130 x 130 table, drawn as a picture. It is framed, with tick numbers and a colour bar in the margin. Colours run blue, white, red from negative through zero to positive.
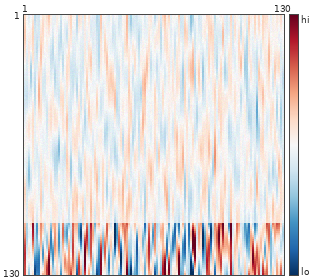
Mirror symmetry: none. Seam: horizontal, 80% of the way down, the top part calmer. Histogram: heavy tails on both sides. Grain: streaks running down. Average level on the scale: 50%.
